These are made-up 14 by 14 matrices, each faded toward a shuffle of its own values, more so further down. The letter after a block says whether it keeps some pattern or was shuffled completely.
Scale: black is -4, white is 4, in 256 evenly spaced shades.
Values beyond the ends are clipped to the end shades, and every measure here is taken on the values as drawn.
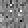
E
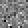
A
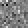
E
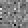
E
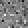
A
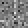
E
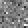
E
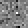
E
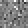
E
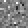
A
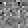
E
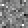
A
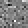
A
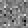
E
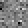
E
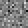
E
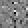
E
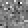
A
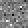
A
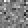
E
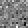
A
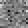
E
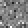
A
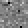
A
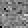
A
